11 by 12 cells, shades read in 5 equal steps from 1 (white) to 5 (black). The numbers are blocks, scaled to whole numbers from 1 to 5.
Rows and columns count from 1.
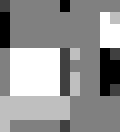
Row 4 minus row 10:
3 1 1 1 1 1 1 0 0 0 -2 -2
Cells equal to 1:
25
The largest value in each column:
5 3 3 3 3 3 5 3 3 3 5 5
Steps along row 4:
down same same same same same same same same down same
